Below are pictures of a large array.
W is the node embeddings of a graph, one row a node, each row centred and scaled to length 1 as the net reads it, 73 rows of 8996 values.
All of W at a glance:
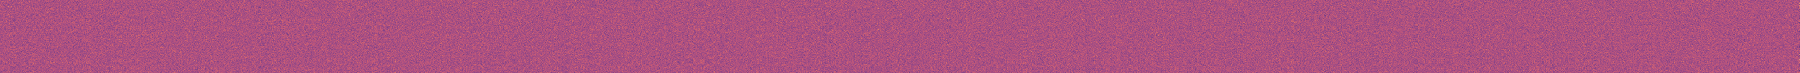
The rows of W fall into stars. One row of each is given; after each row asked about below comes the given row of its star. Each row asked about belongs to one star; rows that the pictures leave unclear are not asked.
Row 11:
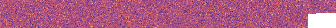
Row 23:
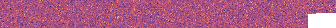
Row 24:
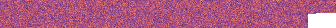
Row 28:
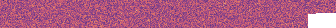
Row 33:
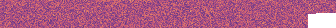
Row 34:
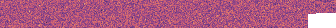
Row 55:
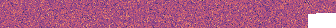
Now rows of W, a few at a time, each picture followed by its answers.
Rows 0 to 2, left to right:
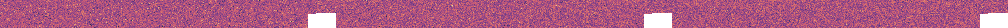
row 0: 34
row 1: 11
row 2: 33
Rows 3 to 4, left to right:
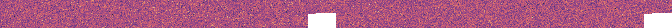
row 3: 24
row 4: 11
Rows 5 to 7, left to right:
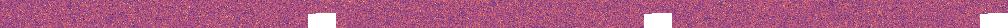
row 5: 24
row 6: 33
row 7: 33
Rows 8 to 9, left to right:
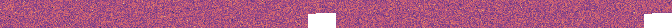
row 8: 23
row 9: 55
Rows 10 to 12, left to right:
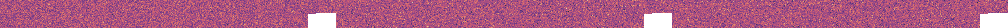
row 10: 24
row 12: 55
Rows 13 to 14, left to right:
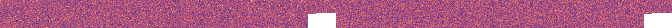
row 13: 11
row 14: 28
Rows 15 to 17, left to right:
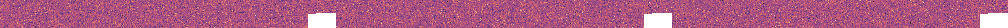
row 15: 34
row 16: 23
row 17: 23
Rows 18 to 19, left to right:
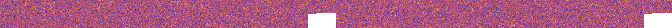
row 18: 24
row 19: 28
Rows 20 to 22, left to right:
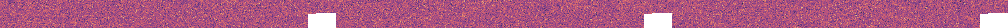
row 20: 28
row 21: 55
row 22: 24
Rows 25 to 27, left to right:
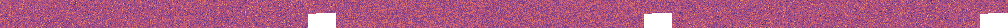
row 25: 11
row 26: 28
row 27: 34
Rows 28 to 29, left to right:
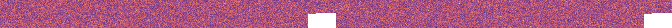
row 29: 23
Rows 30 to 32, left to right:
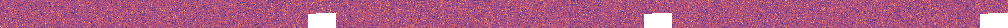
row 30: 23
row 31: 24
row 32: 11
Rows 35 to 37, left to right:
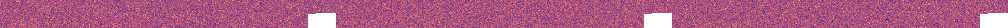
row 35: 28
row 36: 55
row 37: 28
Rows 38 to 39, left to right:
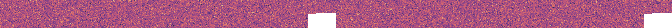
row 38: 11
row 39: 55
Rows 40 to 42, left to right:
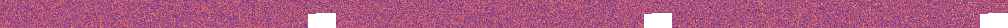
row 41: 55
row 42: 34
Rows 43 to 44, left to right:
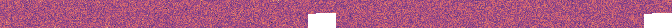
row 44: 24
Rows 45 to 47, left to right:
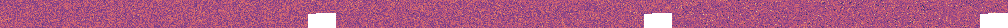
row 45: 34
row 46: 33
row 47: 33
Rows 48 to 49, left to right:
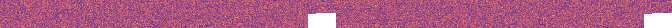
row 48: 34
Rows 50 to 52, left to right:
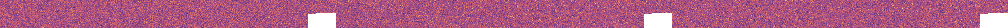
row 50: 24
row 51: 28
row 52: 11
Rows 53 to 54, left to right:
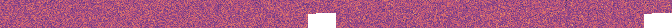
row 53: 34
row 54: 33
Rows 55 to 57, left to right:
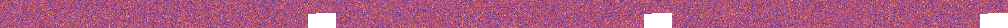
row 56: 34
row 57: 11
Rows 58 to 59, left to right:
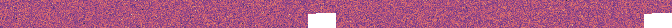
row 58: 24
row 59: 55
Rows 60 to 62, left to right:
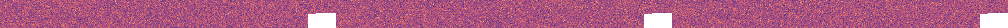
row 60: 28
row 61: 55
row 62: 55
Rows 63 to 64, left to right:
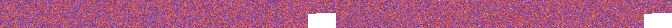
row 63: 23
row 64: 33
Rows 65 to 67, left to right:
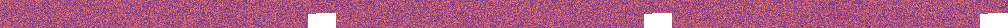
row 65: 11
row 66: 24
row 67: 28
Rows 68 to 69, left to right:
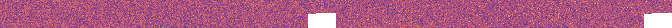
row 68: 28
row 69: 28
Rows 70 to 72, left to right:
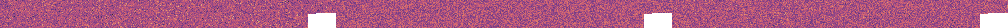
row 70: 24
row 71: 34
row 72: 55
